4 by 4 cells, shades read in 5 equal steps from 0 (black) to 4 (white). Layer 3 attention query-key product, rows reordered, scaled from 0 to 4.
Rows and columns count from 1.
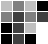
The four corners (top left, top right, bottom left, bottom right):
3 0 0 4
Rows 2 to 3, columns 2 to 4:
1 2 1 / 1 3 4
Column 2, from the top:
2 1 1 1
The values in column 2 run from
1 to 2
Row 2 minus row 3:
2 0 -1 -3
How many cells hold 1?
4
